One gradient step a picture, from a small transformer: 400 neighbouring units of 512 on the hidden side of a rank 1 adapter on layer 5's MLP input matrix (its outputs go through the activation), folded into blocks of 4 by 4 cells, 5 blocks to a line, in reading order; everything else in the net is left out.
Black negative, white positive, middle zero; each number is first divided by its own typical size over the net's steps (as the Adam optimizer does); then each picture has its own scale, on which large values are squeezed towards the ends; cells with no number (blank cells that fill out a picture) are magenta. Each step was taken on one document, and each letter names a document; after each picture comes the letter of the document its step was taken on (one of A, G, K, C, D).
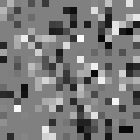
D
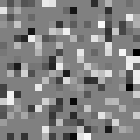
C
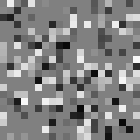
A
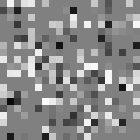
A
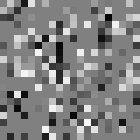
A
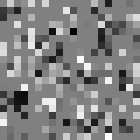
A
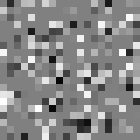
C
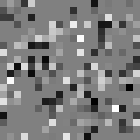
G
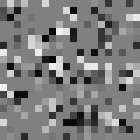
A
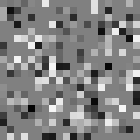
D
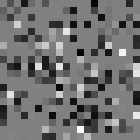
D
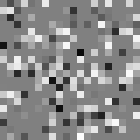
D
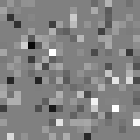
G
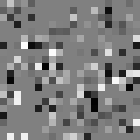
G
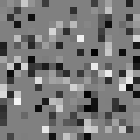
G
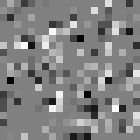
G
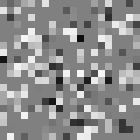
D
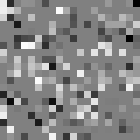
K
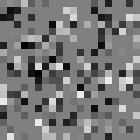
A
